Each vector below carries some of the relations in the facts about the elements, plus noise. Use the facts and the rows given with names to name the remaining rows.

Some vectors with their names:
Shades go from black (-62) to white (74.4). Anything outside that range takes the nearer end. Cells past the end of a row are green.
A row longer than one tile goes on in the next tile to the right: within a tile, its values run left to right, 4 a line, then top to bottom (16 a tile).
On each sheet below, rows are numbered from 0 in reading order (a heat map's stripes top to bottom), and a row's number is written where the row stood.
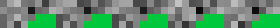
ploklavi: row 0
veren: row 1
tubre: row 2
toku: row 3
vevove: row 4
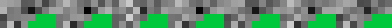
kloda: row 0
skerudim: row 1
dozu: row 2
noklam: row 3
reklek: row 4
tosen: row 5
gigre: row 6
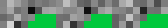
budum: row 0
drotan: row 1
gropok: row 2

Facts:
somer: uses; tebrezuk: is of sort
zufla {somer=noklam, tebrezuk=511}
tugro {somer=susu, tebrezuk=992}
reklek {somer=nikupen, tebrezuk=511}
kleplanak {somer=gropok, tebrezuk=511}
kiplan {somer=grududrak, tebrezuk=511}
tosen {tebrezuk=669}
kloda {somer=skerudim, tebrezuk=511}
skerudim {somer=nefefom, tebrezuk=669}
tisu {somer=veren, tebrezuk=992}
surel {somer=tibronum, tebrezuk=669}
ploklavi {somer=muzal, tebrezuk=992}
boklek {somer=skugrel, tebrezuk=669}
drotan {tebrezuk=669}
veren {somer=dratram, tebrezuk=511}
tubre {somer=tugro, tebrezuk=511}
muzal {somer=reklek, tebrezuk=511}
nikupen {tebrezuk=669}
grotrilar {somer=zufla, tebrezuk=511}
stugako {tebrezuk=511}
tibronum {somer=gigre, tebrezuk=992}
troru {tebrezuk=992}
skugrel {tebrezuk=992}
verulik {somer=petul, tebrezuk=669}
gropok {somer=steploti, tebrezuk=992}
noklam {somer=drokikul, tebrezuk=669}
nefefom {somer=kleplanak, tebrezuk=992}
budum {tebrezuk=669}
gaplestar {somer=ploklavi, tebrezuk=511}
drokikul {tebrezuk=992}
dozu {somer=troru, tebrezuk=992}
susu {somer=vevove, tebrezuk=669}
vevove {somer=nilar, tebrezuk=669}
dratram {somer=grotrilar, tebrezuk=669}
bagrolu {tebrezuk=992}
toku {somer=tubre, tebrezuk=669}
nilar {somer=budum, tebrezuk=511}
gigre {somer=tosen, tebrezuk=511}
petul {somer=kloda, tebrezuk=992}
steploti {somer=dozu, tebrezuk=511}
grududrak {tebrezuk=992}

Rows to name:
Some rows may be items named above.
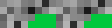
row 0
petul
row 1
petul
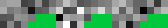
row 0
gaplestar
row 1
skugrel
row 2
verulik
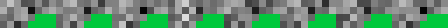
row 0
surel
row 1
ploklavi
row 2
nikupen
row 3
troru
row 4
kiplan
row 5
tisu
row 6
steploti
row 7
dratram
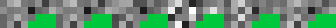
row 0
ploklavi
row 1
ploklavi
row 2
kleplanak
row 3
boklek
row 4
troru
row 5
drokikul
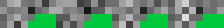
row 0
nefefom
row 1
gaplestar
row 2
grududrak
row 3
troru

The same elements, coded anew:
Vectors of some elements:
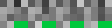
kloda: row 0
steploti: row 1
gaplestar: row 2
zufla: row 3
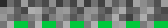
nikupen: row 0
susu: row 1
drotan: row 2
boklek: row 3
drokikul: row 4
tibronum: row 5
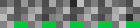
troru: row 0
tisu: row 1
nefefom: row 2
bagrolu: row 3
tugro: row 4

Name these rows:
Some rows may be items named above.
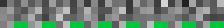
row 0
budum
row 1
drokikul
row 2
dozu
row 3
dratram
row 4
gropok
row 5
kleplanak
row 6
skerudim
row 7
ploklavi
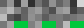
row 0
petul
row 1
budum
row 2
kleplanak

